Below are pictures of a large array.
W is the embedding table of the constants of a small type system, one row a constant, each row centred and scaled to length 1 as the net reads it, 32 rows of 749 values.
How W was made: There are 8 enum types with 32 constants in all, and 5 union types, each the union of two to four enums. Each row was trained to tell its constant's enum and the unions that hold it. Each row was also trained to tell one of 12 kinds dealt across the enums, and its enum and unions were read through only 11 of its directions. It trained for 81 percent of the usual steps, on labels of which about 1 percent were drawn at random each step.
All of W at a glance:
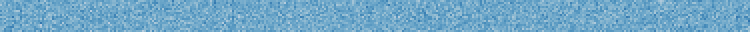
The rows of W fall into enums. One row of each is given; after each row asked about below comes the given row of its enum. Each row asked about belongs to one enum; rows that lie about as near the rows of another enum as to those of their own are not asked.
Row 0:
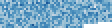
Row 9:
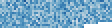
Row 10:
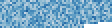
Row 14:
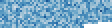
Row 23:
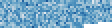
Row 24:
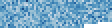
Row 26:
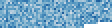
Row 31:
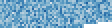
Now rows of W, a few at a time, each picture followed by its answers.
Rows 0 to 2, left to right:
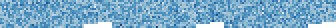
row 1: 10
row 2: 24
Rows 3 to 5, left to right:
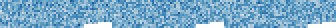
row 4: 31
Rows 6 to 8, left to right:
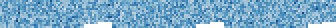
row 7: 9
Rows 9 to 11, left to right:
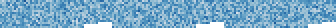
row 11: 10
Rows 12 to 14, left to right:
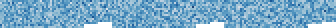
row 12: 26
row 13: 9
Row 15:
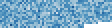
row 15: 14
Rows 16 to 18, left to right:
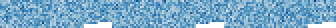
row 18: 10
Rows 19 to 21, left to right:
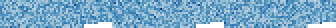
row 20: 14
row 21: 9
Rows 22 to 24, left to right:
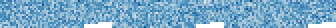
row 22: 14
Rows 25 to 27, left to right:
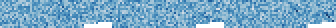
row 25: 10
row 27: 31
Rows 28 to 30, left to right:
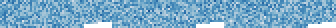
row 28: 14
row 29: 9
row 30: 31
